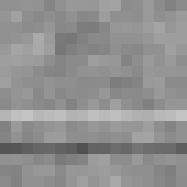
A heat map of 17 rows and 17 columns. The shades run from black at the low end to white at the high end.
Streaks run across, left to right. A few values lie far out on both sides of the bulk. Rows 11 and 14 stand out from the rest.
